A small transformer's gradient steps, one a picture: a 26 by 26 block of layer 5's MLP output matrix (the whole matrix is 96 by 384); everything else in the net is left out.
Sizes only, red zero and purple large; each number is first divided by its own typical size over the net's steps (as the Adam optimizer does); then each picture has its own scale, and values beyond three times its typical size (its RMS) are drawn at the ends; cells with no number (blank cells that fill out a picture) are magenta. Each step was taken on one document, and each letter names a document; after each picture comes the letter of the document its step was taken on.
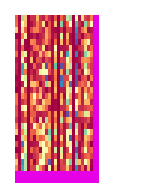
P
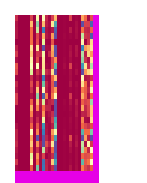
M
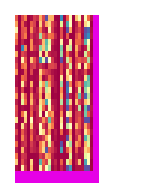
P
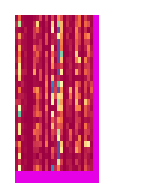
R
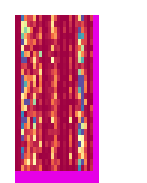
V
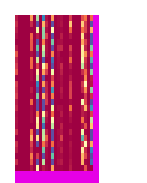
M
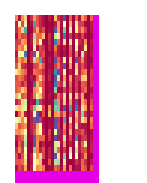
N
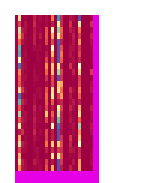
R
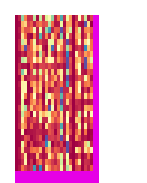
P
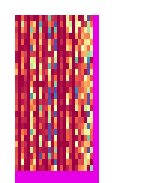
P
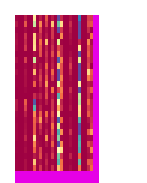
R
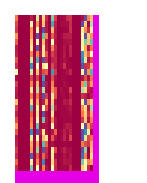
M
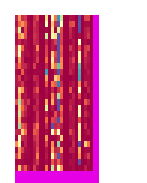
R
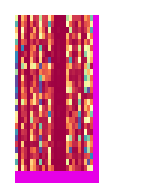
P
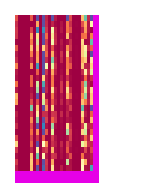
M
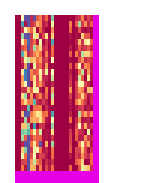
V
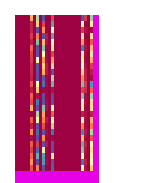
M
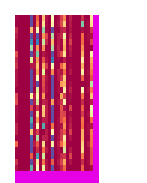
M
